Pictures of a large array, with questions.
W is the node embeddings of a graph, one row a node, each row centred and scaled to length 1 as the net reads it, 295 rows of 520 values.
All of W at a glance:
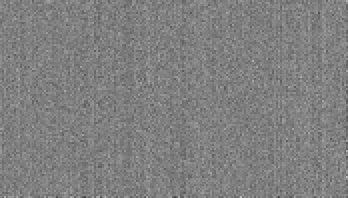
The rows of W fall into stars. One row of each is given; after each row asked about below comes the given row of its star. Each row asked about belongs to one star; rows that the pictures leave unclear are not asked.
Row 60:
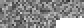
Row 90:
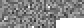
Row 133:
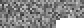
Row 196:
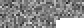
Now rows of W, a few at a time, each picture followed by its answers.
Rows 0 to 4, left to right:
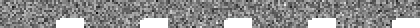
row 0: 60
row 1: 60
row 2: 90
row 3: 60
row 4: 90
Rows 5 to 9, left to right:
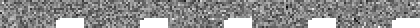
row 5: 90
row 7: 133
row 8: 60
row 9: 196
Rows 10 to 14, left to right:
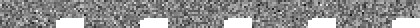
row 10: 133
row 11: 196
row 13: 196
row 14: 133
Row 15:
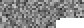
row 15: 133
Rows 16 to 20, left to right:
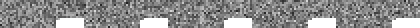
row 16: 90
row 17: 90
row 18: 60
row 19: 60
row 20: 60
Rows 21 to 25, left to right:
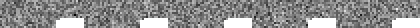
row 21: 133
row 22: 196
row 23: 90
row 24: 196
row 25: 60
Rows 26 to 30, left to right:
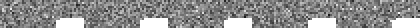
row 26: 60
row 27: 60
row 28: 90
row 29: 60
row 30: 133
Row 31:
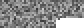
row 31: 196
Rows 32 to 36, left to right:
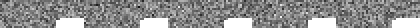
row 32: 60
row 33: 196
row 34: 90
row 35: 60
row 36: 133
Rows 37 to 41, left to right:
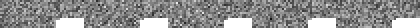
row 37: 196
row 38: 196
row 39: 90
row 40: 196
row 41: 90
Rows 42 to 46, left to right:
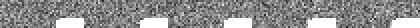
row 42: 90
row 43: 60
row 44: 196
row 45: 196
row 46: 133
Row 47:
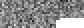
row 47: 90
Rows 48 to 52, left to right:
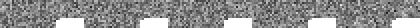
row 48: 60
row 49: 133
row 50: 196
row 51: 90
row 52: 133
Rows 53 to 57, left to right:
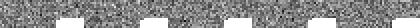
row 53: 60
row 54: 60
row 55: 60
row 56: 133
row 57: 90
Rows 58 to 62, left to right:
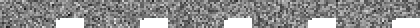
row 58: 196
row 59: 196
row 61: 133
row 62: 90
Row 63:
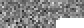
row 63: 90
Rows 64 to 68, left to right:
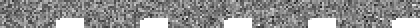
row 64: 133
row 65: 60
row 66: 196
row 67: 90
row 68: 133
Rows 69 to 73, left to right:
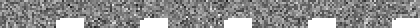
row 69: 90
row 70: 196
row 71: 196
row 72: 196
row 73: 196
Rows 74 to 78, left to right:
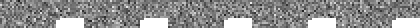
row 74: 133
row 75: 90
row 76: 60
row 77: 60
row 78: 90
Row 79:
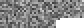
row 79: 133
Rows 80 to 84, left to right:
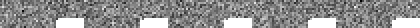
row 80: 90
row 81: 196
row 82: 196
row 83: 90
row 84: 196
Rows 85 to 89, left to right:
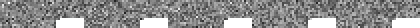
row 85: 90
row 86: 60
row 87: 60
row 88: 90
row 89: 90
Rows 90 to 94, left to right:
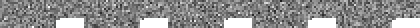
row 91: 196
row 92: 196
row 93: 196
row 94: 133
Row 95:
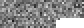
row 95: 60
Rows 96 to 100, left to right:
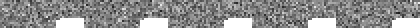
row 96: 60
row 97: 133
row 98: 196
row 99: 196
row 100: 60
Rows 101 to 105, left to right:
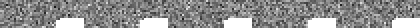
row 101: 196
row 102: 133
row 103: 196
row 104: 133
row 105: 90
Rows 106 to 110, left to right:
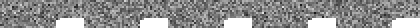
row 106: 60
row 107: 90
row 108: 60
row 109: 60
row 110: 133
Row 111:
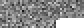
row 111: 90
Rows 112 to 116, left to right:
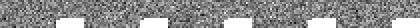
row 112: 90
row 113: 196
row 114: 60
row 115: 196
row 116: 60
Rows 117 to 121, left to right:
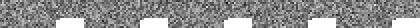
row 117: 90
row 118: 90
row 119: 90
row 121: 196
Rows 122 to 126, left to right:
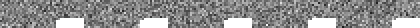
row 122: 90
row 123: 133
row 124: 196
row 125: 196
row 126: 196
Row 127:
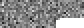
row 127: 90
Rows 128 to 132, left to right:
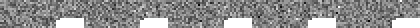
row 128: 196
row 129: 133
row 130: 90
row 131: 133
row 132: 90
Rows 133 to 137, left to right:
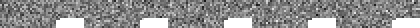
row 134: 90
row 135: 90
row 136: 90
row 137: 133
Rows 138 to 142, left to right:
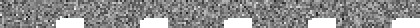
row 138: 133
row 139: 196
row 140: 60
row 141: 90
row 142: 133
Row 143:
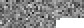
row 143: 60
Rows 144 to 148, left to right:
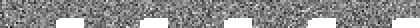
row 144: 90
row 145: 196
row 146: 60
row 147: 133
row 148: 196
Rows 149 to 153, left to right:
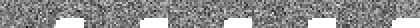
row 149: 133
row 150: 196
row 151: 60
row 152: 60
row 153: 196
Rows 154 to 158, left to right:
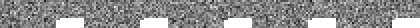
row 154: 60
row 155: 60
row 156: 90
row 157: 196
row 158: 90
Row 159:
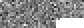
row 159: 196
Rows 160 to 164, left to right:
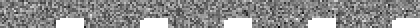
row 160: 90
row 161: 60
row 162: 133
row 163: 133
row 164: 196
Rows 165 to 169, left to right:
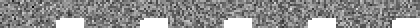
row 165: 196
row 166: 60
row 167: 133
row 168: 133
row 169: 90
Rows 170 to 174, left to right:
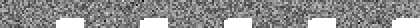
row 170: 60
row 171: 196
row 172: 90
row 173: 196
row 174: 196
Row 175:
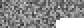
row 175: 90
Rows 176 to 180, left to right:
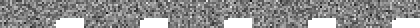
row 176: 133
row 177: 60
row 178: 196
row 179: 90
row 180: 60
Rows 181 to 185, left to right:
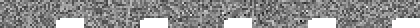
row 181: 196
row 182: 90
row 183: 60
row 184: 133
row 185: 60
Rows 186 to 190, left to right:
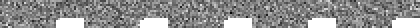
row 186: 90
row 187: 133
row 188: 60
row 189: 133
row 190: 133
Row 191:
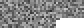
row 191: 60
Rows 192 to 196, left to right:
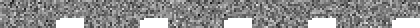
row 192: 196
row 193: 196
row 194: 90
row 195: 133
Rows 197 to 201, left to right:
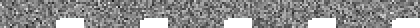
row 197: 133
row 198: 90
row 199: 60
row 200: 60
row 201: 60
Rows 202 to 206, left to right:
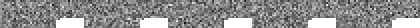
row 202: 196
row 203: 133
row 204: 90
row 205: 196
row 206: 60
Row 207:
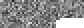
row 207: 196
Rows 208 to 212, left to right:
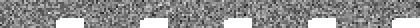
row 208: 90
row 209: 196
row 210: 60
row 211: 90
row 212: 90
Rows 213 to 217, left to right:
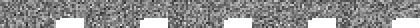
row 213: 133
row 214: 196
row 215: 60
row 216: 196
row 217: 133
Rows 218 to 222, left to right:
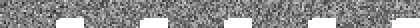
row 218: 90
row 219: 90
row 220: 60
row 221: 196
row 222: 196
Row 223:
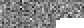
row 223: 196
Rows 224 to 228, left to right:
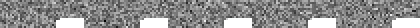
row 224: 90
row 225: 60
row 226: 90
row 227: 90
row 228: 133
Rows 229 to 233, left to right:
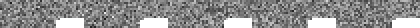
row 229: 196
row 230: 60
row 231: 90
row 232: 133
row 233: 60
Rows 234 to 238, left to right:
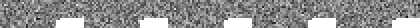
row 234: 133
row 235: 196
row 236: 133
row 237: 196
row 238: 60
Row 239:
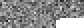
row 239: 90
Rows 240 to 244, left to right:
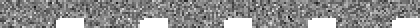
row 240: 90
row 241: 133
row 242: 133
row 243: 133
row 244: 60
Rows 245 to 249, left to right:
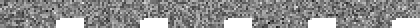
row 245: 60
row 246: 196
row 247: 196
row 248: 90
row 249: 196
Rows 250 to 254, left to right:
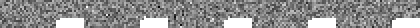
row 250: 60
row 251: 60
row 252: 133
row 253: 196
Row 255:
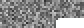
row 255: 90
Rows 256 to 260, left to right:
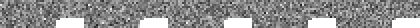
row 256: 133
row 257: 133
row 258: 133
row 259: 60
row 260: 90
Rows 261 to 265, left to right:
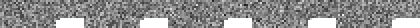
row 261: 133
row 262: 133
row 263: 60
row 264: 90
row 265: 60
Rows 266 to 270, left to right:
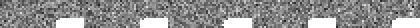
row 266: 90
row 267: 196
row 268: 133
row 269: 90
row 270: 60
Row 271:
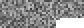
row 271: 60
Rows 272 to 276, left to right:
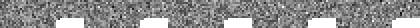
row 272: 196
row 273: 133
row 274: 196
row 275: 60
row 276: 90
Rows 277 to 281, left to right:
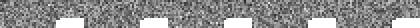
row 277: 133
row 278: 196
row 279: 90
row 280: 133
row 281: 90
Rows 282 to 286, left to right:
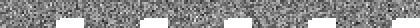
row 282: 60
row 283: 196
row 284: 60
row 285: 60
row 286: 196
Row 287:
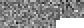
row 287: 90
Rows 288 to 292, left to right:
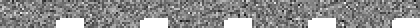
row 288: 60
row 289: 90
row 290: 60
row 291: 133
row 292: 90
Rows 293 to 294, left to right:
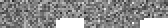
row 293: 196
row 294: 90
